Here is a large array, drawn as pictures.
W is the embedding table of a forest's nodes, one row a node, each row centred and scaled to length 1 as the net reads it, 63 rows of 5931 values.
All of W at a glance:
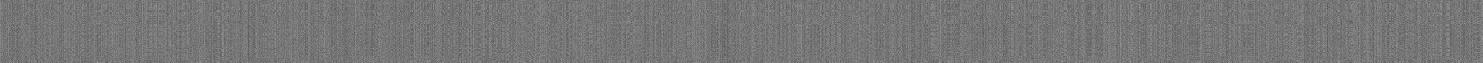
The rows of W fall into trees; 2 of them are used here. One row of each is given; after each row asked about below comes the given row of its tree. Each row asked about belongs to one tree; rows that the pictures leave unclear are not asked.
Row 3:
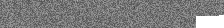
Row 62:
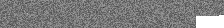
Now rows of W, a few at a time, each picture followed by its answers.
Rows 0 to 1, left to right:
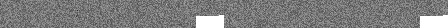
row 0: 62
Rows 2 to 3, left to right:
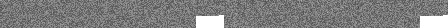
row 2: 62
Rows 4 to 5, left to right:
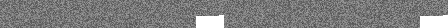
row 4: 3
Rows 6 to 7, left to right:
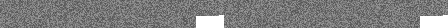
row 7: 3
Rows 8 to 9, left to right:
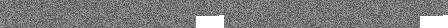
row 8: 3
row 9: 3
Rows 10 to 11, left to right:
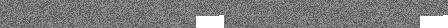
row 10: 62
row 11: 62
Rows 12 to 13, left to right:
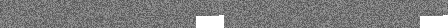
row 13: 3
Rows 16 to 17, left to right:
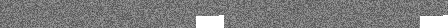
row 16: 62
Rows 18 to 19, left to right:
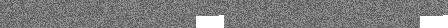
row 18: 62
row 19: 3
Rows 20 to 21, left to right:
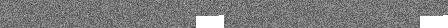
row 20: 62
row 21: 62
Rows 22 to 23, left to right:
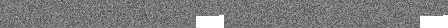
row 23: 62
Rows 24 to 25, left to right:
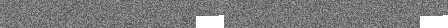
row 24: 3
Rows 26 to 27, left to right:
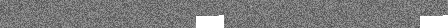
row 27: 62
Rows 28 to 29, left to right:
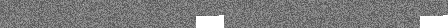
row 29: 3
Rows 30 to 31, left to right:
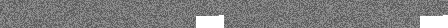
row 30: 3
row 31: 62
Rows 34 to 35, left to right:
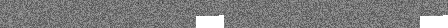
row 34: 3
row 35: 3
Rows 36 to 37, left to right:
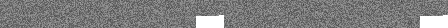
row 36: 62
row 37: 3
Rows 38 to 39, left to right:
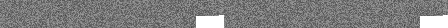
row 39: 3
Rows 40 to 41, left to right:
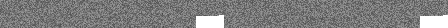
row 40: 3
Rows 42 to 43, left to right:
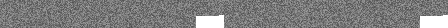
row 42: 3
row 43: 3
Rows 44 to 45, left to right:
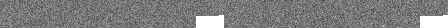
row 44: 3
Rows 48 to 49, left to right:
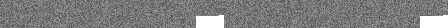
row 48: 62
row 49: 3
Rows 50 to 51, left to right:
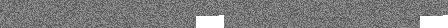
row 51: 3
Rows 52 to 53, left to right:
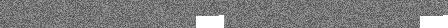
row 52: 62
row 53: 3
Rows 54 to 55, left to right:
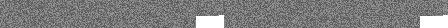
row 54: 3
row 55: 3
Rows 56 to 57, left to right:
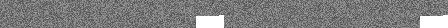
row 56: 62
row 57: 3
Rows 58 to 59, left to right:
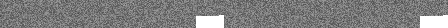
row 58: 62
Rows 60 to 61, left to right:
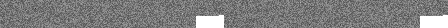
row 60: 62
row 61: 62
